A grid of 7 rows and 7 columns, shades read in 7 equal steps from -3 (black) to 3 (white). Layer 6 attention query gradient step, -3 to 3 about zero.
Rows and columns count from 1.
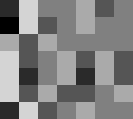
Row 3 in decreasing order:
1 1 0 0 0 0 -1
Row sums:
0 -1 1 1 -1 1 0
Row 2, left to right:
-3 2 -1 0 1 0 0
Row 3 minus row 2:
4 -3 2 0 -1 0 0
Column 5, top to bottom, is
1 1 0 -1 -2 -1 1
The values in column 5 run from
-2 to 1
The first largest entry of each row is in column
2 2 1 1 1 1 2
